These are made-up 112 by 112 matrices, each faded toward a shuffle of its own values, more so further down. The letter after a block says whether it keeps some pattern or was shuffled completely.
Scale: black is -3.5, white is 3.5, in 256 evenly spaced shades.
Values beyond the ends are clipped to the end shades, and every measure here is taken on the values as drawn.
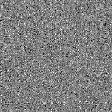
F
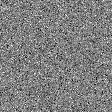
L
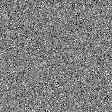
L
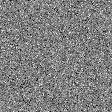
L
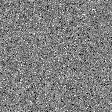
L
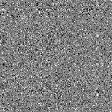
F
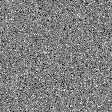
L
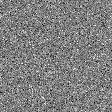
L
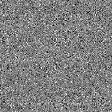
F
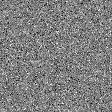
L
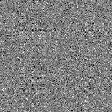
F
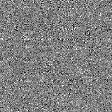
F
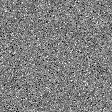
L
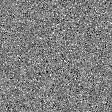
L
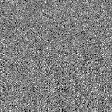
F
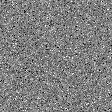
L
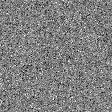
L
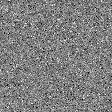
L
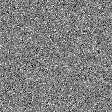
L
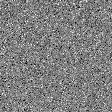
L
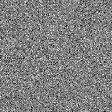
F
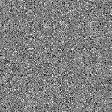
F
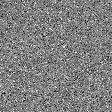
L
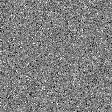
L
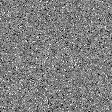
L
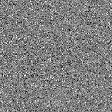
F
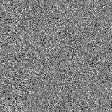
F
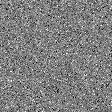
L
